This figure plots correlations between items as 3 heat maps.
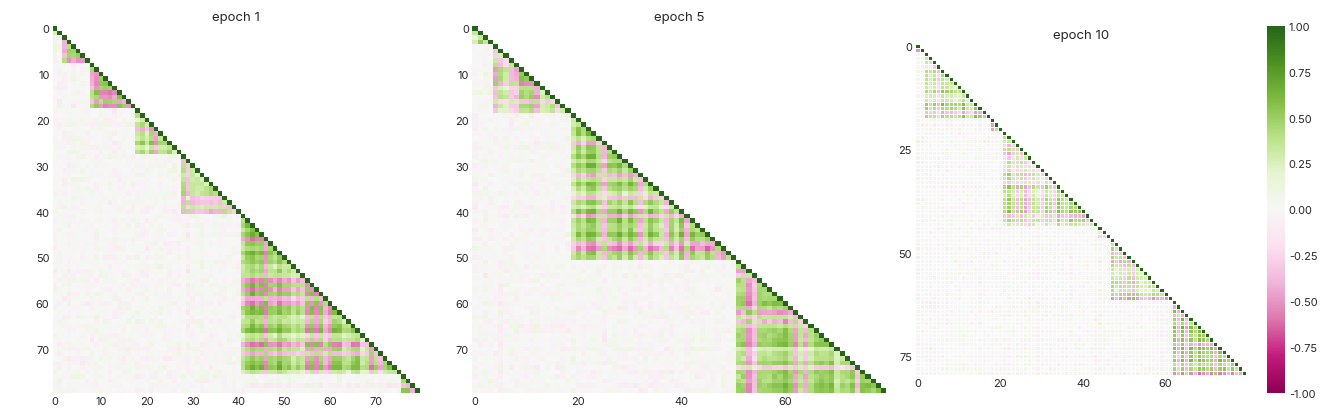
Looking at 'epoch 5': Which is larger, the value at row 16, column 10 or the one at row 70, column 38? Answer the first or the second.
the second
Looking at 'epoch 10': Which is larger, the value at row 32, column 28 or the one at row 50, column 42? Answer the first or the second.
the first
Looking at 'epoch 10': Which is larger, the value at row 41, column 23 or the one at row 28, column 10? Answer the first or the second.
the second
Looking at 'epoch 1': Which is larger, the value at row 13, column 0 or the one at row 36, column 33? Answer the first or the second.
the second
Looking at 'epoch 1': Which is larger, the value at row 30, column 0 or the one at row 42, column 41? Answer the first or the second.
the second
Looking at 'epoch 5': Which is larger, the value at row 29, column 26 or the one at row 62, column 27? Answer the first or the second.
the first
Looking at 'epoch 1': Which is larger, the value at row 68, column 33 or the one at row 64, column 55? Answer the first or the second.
the first
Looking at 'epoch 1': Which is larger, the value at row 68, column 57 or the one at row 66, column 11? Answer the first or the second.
the second
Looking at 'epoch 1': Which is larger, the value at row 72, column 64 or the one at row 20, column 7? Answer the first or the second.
the first
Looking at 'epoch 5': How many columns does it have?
80
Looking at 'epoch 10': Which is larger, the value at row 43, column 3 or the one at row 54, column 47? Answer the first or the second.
the second
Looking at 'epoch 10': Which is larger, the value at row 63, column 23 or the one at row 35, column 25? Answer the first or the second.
the second
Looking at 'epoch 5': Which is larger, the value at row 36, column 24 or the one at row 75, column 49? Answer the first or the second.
the first
